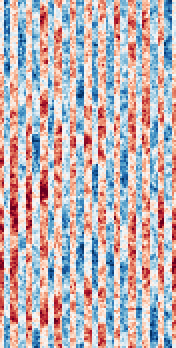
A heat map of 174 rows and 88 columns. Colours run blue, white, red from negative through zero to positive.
Upright stripes repeat 12 times across the table. Streaks run downward. No overall slope runs across the table.
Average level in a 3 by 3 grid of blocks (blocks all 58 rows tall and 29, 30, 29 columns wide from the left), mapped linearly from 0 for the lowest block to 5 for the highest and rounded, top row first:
1 0 1
5 2 2
4 0 2
